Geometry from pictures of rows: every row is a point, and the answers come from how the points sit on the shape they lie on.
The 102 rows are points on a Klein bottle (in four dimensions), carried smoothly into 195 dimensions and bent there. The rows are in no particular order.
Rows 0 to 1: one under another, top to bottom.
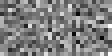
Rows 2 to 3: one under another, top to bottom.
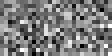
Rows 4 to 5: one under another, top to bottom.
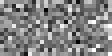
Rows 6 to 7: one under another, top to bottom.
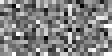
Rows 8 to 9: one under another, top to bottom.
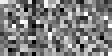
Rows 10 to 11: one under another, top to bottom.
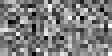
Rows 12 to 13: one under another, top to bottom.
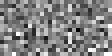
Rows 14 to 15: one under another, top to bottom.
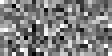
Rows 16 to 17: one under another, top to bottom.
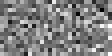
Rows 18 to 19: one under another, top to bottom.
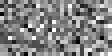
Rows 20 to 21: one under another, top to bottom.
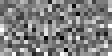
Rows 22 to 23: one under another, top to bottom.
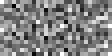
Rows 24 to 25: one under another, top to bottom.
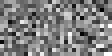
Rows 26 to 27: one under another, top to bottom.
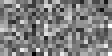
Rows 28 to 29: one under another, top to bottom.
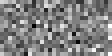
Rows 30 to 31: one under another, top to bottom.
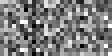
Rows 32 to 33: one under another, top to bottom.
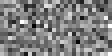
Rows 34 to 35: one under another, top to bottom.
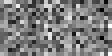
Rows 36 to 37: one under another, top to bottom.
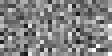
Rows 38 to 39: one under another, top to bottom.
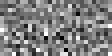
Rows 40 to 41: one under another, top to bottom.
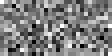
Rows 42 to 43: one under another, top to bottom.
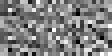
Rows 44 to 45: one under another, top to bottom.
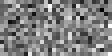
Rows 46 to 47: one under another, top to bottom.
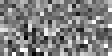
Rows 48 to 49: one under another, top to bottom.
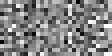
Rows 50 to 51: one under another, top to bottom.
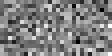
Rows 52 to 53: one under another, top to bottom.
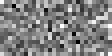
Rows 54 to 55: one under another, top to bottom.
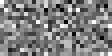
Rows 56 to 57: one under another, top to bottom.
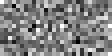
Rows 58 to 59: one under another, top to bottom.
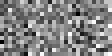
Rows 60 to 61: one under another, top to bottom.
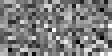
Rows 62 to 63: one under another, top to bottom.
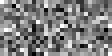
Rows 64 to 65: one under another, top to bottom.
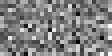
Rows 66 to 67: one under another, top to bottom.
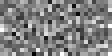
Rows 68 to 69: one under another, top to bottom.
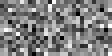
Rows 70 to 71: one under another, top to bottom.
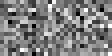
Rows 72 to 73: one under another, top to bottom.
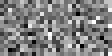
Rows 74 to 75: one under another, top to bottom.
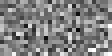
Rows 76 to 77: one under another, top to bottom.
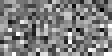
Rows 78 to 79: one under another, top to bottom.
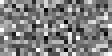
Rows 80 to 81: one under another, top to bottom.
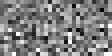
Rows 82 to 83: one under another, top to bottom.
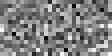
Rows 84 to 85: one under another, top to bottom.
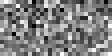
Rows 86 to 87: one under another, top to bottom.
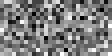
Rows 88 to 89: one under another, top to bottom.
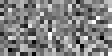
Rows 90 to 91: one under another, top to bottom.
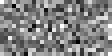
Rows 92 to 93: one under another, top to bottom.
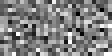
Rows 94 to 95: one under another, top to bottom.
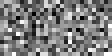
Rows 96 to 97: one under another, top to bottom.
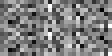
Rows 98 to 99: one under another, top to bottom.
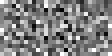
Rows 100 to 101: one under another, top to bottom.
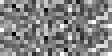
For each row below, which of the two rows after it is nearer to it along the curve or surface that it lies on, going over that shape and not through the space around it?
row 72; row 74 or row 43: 74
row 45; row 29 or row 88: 29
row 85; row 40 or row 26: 40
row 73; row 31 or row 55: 55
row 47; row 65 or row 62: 62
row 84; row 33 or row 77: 33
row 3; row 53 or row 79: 53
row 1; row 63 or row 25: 63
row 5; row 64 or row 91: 91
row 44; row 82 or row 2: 82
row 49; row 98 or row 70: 98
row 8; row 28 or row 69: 69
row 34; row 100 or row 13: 100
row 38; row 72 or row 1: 1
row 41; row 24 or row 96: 96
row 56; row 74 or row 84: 84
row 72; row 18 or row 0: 18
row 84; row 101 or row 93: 101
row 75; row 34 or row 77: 77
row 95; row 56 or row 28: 56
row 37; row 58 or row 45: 58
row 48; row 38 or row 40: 40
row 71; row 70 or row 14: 14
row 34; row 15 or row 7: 15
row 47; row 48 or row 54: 54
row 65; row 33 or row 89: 89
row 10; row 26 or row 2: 26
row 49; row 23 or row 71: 23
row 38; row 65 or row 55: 55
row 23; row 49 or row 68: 49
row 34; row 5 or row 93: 5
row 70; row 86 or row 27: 86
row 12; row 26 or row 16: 16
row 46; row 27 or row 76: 76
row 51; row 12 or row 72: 12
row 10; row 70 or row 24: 70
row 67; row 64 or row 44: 44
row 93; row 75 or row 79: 79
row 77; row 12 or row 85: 85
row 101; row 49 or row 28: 28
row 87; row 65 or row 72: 72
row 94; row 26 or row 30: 30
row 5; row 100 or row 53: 53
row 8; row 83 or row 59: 83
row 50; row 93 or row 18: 18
